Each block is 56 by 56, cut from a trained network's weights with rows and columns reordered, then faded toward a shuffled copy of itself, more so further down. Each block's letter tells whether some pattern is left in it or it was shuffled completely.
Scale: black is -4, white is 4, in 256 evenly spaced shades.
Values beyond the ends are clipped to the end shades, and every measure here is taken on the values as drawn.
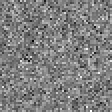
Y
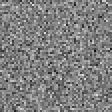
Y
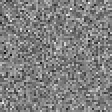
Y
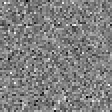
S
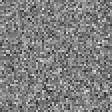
S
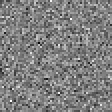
S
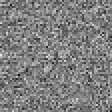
S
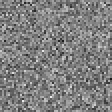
Y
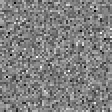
Y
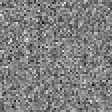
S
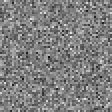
Y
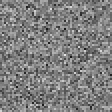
S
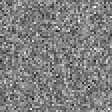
Y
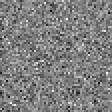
Y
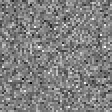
S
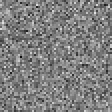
Y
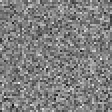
S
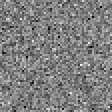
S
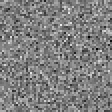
Y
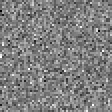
Y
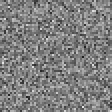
Y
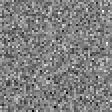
Y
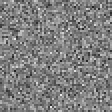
Y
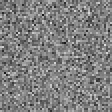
Y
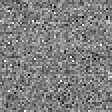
S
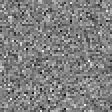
Y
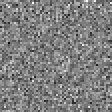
Y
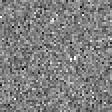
Y
